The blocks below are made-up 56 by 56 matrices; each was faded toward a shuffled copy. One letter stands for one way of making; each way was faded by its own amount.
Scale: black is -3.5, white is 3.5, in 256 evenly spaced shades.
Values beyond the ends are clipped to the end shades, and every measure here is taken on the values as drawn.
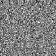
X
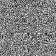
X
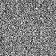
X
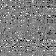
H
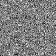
X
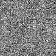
X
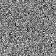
X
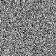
X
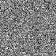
X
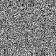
X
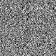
X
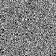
X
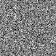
X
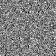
X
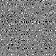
H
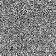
X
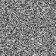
X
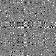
H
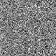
X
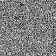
X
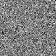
X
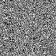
X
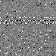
H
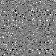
H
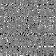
H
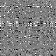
H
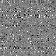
H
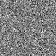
X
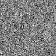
X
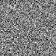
X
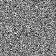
X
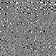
H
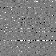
H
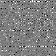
H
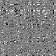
H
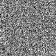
X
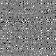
H
